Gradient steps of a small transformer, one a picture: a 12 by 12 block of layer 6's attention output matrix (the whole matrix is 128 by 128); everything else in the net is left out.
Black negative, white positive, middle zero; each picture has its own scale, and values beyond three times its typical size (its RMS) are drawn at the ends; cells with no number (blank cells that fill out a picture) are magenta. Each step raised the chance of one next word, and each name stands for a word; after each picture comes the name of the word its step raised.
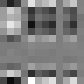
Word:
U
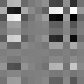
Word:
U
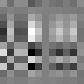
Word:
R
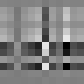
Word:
R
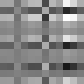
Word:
U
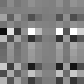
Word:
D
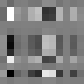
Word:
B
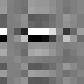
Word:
D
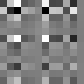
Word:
U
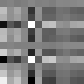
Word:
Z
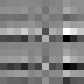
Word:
D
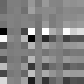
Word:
D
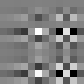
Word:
D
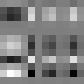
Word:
B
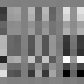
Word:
B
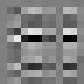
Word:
D
